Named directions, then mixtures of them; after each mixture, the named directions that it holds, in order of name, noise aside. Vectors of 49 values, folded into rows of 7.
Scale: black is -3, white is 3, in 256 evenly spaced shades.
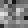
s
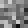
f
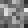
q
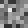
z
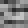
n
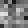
s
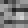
n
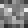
q, z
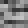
n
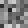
z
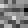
f, n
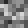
n, q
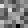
f, z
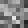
f, q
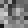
s, z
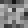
s, z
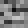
n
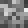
q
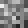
f, q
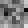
q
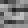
n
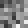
f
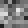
s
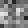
s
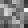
q
